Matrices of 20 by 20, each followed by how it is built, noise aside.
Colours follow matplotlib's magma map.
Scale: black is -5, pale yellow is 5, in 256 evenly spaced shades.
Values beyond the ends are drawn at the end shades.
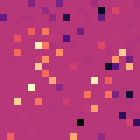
sparse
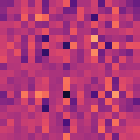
low rank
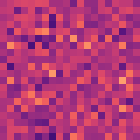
low rank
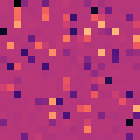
sparse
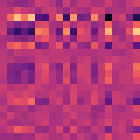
low rank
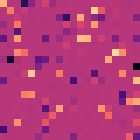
sparse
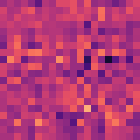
low rank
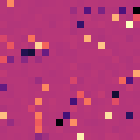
sparse
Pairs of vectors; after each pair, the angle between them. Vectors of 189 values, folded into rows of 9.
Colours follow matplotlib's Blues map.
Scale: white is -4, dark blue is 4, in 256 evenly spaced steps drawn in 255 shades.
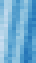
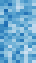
partly opposed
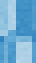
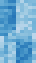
nearly opposite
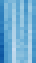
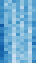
nearly parallel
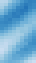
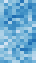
partly aligned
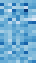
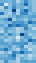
partly aligned
